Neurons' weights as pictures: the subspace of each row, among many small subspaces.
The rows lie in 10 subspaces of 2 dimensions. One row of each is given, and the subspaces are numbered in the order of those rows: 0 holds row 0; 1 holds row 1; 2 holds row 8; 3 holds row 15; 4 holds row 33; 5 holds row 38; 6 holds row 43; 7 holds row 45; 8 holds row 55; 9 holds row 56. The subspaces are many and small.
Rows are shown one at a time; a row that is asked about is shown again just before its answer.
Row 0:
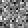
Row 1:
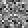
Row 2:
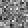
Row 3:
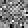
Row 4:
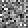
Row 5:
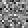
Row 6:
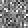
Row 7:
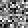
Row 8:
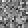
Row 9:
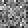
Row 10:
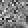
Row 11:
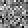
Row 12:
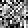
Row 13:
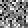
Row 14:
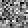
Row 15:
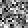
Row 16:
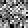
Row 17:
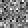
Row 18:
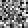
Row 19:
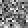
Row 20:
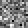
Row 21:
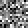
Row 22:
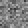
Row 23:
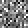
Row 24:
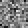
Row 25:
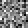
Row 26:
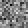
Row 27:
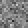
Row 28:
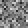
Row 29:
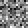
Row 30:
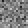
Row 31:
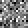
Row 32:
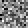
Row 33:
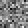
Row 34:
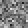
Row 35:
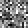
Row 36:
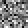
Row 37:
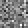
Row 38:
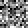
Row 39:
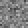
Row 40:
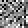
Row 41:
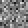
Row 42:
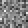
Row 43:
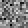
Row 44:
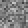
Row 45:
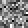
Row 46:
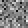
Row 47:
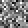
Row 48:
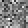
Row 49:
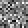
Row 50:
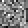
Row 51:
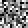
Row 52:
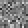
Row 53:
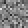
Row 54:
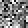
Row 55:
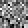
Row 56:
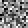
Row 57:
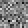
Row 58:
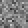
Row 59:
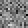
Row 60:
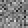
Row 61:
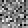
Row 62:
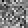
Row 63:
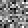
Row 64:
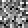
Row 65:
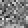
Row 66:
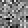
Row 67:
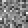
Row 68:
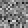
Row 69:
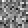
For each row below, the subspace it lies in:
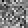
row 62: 4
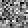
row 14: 6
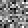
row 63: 4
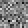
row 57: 8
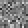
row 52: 8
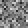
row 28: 7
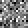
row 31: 0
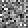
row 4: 9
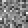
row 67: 9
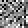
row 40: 7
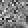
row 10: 8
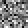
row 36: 1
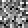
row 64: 2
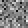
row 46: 7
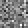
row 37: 2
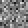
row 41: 0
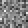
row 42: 9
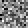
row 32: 9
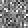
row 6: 6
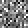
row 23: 6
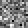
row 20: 0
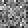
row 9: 5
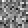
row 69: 2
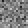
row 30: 2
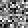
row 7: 4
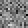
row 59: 6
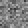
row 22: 5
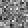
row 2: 0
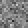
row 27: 3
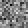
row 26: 6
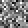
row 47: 7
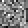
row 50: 5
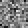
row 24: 5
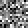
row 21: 4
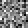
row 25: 9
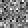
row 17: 0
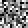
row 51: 9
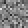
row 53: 1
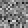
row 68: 8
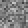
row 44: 4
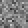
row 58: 3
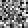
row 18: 2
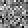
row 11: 4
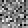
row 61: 2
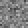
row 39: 5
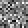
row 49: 8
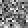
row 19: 3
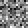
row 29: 5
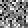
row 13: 7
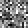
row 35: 6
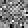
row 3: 7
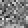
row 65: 8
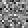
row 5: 1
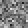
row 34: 3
